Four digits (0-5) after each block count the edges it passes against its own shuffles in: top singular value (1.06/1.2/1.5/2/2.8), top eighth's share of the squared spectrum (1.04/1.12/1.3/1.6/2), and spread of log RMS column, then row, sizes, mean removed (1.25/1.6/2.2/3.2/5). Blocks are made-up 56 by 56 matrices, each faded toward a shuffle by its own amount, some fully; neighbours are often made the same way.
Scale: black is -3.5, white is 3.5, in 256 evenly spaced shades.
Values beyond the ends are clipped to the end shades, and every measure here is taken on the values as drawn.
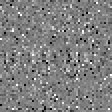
3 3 1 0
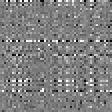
4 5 2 3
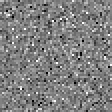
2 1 0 0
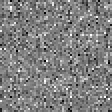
3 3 2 1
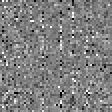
3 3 2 2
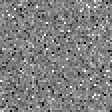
0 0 0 0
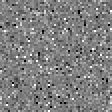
0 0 0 0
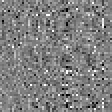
3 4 2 2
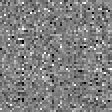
3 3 2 1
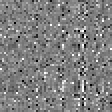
4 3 2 1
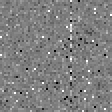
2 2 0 0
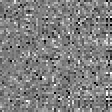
4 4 2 1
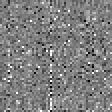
4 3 2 1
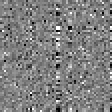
4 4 3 2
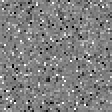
0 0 0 0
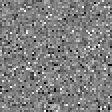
1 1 0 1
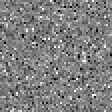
1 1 0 0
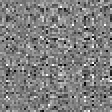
4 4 2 2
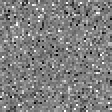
0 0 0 0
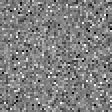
0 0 0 0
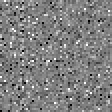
1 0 1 0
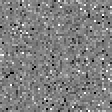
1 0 1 0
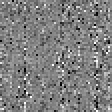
2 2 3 0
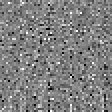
3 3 2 1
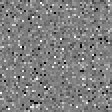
1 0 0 0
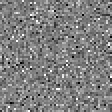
2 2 0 0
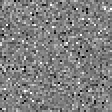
1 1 0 0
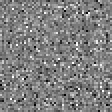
3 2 1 1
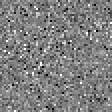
1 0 0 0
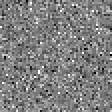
2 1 0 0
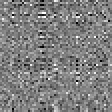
4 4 2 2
